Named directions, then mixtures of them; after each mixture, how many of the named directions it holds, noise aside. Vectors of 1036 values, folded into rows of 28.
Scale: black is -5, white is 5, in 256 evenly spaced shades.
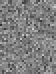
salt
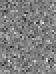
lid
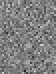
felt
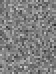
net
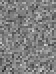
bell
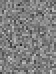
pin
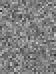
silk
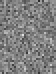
three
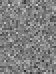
three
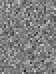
one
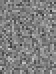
one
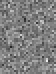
two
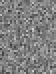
three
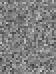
one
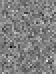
three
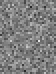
two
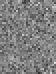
three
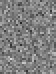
one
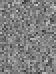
three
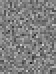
three
